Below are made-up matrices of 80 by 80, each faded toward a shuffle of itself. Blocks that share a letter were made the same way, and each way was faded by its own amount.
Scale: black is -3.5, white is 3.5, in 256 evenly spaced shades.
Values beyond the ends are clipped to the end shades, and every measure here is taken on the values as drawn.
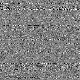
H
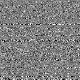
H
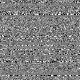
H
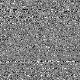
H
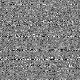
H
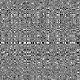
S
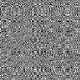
S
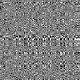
S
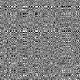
S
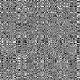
S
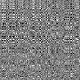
S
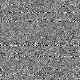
H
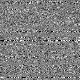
H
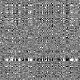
S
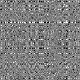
S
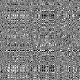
S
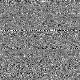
H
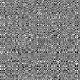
S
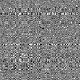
S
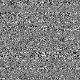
H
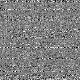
H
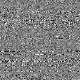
H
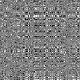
S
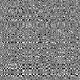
S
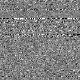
H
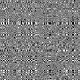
S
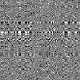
S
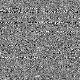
H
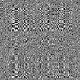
S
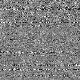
H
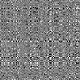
S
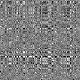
S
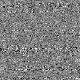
H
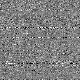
H
